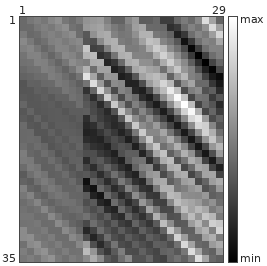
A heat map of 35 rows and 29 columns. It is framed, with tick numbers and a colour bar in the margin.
Neither half mirrors the other. The grain runs diagonally down to the right. The middle left is the smoothest part. The left part is calmer, up to a seam about 30% of the way across.
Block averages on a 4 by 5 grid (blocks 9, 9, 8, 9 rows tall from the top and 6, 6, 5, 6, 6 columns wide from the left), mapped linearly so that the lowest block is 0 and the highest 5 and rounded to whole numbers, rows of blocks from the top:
3 4 3 4 2
1 1 2 3 3
2 0 0 3 3
3 2 0 2 5
